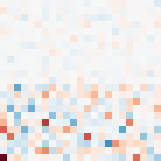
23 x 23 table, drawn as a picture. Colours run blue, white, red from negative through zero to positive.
The texture is fine-grained noise. There is no overall slope. On average the colour sits 50% of the way up the scale. The top part is calmer, up to a seam about 50% of the way down. The bottom left is the roughest part. The halves do not mirror each other.
